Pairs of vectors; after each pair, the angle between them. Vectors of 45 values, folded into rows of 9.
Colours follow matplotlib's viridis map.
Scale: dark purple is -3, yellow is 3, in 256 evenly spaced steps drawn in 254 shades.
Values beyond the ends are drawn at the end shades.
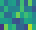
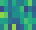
partly aligned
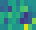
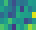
orthogonal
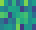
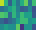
nearly parallel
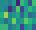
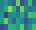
nearly opposite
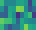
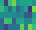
orthogonal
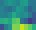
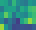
nearly opposite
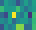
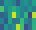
nearly parallel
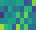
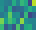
partly aligned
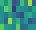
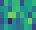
partly opposed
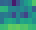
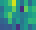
partly opposed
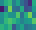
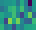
partly aligned
